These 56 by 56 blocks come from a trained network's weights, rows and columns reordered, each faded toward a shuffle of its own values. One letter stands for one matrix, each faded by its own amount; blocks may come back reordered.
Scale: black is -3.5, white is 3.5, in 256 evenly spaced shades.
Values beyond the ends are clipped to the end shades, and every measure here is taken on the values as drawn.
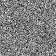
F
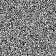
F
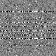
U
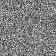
F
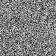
F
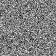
F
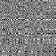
U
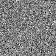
F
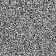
F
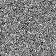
F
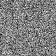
F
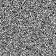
F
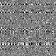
U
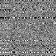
U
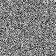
F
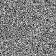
F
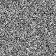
F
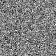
F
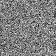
F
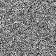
F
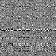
U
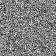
F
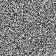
F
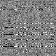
U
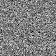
F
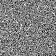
F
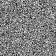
F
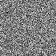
F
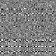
U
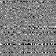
U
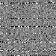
U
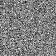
F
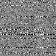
U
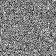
F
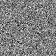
F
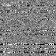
U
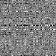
U
